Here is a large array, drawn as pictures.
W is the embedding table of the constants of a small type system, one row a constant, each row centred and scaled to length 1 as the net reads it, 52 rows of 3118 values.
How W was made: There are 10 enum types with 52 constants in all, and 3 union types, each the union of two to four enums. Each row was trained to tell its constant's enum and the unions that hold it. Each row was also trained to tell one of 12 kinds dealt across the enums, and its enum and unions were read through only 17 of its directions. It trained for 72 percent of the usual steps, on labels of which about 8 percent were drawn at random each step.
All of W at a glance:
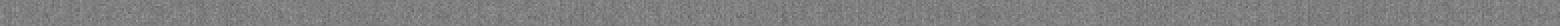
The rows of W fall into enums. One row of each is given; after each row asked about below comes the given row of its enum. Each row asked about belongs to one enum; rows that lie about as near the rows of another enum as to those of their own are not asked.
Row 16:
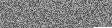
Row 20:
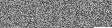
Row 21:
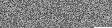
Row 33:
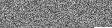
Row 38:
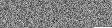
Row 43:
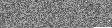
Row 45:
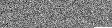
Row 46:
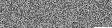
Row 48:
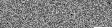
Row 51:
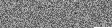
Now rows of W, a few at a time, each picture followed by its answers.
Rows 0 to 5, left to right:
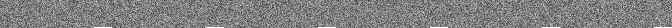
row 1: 48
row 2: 38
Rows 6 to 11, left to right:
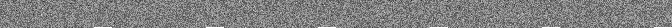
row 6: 20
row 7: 51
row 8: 43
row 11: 48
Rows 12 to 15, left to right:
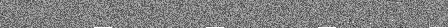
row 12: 51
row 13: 16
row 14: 21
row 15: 21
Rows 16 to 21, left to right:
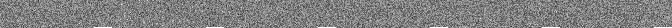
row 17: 38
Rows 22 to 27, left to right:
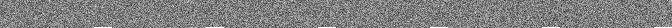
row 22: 38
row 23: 43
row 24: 33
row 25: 51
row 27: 45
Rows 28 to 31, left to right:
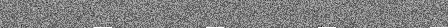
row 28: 16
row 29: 51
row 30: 16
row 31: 21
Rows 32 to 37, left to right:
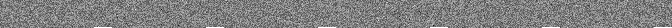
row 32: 48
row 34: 51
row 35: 33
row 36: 21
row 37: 33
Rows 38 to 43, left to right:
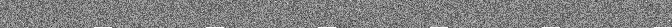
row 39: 43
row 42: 43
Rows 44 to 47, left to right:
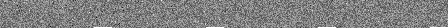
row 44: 16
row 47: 48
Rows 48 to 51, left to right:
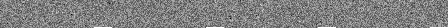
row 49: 38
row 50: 16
